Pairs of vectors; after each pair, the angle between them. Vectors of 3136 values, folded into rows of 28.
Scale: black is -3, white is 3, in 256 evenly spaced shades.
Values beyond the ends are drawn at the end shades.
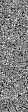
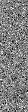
partly opposed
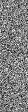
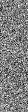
nearly opposite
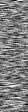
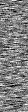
nearly opposite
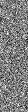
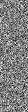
partly opposed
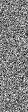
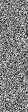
nearly parallel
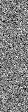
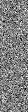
nearly parallel
